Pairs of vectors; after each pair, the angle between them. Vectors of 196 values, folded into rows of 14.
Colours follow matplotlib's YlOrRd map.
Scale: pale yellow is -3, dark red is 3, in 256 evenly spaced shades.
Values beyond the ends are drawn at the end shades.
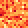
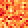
nearly parallel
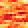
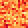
partly opposed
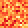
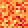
nearly opposite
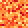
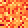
partly aligned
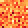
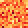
nearly parallel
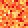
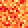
partly opposed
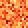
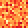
nearly opposite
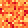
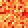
partly aligned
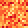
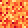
orthogonal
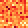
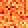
nearly parallel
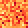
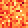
nearly opposite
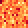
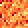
partly aligned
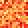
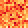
partly opposed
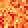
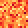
partly aligned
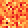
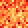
partly opposed
